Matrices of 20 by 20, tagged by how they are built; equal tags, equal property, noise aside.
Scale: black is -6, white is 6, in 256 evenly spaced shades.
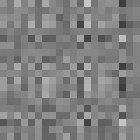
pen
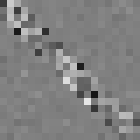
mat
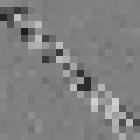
mat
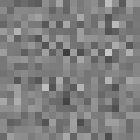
pen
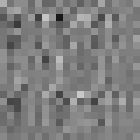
pen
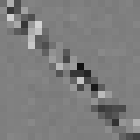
mat
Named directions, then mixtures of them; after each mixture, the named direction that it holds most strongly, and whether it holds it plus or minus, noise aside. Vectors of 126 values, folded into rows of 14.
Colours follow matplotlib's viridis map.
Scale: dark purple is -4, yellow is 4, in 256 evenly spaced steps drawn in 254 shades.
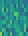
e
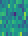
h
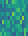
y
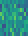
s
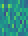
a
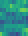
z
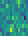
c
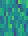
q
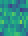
z, minus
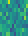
c, minus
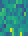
h, plus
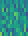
e, plus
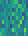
y, plus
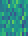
h, plus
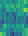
z, plus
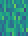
e, minus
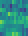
z, minus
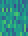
e, plus
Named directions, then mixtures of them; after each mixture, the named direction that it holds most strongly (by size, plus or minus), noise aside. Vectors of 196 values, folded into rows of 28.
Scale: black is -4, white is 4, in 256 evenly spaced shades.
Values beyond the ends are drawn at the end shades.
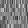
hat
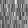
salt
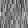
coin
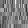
hat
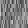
coin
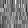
hat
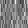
coin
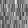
salt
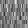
salt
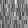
salt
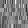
hat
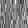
coin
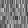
hat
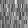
salt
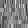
hat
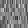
hat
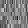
hat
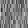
coin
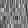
hat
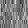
coin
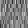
coin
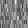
salt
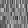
hat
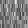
salt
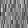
coin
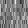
coin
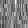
salt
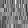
hat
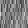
coin
